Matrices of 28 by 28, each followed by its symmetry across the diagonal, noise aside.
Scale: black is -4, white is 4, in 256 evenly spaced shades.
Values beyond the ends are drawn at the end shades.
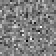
antisymmetric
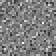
symmetric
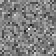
symmetric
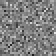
antisymmetric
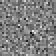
antisymmetric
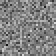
symmetric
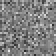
antisymmetric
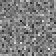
symmetric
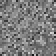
symmetric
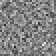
symmetric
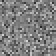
antisymmetric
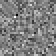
antisymmetric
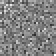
symmetric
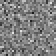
antisymmetric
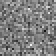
antisymmetric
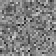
symmetric
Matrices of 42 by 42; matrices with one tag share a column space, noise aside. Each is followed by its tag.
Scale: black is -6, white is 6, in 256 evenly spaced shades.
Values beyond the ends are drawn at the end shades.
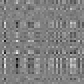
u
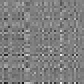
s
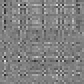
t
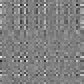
t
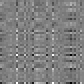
s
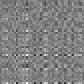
s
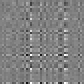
s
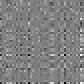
s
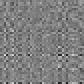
s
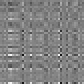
s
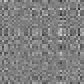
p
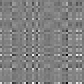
s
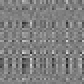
u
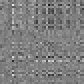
t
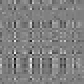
u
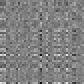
s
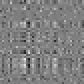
u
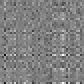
s
